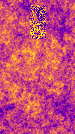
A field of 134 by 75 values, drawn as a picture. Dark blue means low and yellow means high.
An odd patch, rougher than its surroundings, sits in the top middle. Overall the values sit about 50% of the way up the scale. No regular stripes run through it. Values change most from cell to cell in the top middle. The texture is blotchy. Neither half mirrors the other.
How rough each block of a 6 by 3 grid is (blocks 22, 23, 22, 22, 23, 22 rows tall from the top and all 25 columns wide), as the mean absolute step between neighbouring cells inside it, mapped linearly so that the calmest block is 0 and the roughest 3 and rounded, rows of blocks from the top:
0 3 0 | 0 3 0 | 0 0 0 | 0 0 0 | 0 0 0 | 0 0 0
